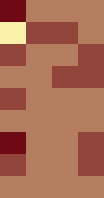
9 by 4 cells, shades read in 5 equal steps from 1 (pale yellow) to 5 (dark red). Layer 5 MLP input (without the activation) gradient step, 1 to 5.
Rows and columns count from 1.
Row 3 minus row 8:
0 0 0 0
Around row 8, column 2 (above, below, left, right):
3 3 4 3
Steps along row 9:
same same same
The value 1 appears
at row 2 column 1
